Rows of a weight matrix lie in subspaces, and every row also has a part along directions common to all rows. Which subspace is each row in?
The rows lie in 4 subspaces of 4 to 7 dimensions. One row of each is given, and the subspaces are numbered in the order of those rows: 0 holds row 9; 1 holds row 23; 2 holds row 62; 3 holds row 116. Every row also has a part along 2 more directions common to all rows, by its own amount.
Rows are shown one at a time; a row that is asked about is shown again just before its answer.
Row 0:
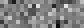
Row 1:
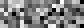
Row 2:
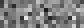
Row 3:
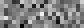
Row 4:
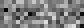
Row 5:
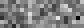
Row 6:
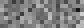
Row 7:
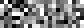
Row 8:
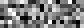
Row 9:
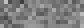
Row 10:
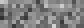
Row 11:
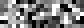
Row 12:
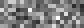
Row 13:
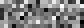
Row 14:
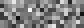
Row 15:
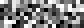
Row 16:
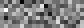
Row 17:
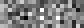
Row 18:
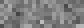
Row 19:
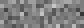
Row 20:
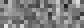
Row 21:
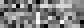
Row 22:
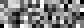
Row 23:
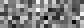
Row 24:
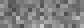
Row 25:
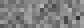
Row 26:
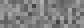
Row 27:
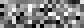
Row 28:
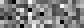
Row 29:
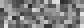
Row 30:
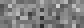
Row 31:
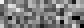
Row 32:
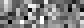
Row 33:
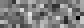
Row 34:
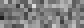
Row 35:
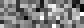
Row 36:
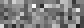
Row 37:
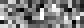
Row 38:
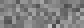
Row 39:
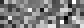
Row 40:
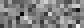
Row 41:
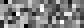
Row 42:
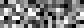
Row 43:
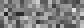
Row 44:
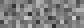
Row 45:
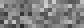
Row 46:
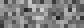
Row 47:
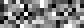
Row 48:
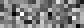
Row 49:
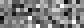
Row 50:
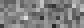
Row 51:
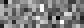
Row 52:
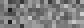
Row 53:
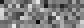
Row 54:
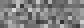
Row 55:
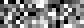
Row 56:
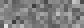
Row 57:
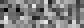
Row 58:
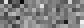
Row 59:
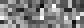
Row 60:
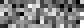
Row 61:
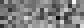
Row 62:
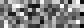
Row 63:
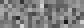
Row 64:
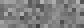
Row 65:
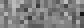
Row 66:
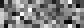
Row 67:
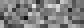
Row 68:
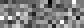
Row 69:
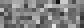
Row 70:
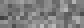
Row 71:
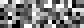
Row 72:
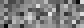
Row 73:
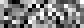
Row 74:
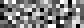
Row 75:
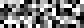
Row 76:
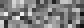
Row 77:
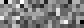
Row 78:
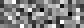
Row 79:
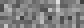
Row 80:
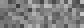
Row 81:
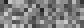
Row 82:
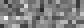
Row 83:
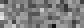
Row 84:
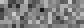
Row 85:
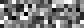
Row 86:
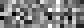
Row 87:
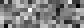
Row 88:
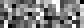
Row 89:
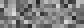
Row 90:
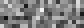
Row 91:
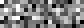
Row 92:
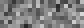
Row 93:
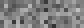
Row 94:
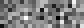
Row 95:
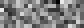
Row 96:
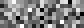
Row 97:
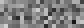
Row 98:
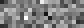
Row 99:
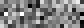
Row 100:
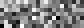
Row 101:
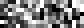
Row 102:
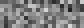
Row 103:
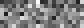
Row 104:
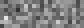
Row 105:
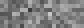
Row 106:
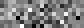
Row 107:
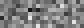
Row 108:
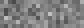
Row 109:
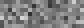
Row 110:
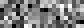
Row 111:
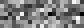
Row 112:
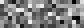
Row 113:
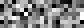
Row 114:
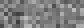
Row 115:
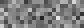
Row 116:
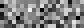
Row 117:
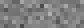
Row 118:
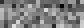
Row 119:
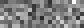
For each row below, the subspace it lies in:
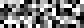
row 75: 1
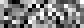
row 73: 0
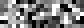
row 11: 3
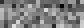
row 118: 2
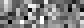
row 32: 2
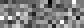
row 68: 2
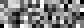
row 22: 2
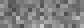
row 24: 3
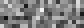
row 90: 0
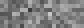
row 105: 1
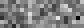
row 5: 3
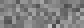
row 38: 0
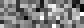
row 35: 3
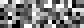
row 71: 2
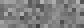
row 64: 2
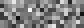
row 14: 3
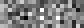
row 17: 3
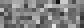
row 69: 1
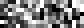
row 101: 3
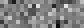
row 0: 0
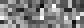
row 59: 3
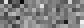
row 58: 0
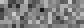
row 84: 2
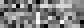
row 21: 2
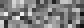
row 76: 1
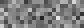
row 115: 2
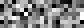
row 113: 0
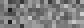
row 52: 2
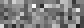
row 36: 1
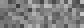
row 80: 2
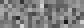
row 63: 0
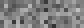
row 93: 1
